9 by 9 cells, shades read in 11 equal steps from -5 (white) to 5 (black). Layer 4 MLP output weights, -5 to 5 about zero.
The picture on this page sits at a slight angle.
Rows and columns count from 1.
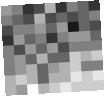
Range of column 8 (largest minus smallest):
4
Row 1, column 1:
-1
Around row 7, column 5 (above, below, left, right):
1 -2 1 -2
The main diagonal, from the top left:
-1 1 0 0 -1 1 -3 -3 -3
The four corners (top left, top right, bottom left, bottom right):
-1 3 -2 -3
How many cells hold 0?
16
